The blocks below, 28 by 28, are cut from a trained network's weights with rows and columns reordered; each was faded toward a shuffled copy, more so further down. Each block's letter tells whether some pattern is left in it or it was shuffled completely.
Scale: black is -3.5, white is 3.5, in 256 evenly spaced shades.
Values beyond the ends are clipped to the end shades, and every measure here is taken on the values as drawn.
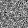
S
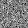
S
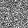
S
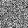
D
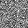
S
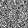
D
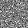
S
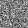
S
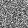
S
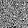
D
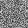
S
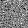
S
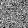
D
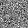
S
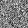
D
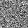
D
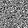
D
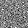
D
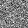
S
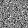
S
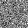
D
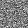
S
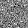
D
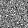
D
